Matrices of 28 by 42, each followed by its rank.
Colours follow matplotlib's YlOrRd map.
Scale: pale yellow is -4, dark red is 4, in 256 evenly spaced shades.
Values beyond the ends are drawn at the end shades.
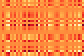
one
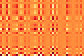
one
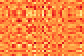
three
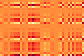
one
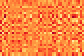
three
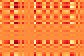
one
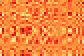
three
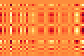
one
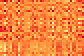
three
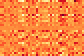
three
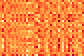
three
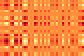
one
